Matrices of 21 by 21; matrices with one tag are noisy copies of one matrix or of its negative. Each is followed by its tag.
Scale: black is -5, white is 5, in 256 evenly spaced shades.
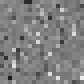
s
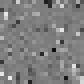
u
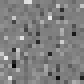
s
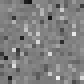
s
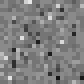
s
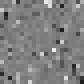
u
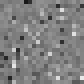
s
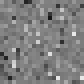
s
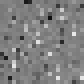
s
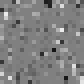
u
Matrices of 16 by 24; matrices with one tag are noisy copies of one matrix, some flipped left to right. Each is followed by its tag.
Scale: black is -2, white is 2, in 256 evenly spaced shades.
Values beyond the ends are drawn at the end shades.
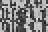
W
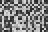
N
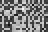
N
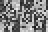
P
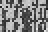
W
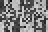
P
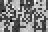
P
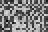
N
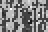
W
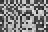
N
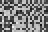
N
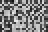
N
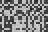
N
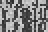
W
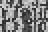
W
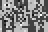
P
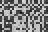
N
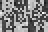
P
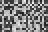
N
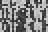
W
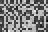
N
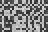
N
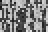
W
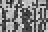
W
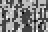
W
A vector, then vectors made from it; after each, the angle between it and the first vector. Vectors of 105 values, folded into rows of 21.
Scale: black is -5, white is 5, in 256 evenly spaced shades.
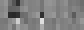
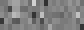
partly opposed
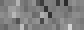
partly opposed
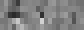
nearly parallel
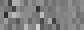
partly opposed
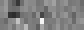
nearly parallel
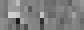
nearly opposite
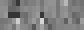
nearly parallel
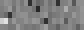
orthogonal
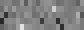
orthogonal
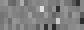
orthogonal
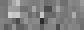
nearly opposite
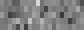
partly aligned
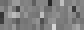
partly opposed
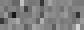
partly aligned
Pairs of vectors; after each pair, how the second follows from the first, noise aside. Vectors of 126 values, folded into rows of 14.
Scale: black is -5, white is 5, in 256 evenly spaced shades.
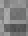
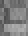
negated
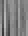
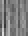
negated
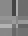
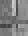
negated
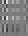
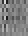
negated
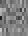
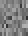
reversed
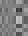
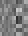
negated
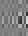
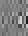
negated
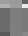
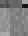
negated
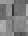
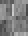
negated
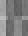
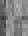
negated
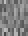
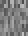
reversed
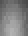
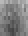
negated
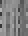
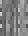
negated
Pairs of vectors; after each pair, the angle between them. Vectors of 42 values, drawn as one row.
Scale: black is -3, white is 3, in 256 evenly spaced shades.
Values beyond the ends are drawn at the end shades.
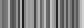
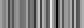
partly aligned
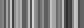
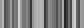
partly aligned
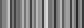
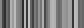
partly opposed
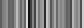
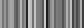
nearly opposite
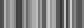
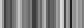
nearly opposite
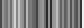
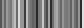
nearly parallel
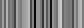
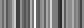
nearly opposite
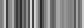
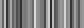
partly aligned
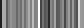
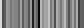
nearly opposite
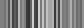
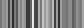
nearly parallel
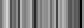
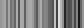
partly aligned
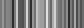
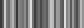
partly opposed
